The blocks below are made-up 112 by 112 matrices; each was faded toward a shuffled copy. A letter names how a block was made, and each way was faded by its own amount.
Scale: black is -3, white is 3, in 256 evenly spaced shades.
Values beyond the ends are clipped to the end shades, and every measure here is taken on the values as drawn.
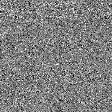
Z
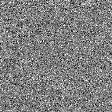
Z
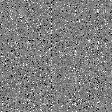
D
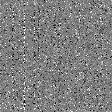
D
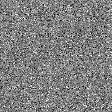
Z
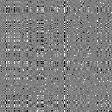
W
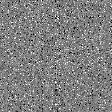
D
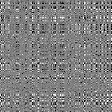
W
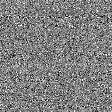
Z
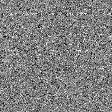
Z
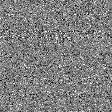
Z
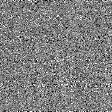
Z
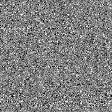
Z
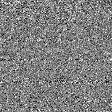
Z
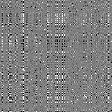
W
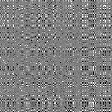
W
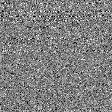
Z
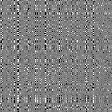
W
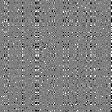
W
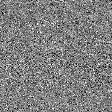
Z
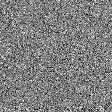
Z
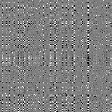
W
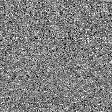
Z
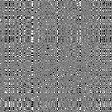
W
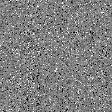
D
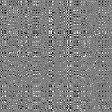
W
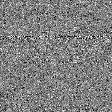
Z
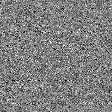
Z
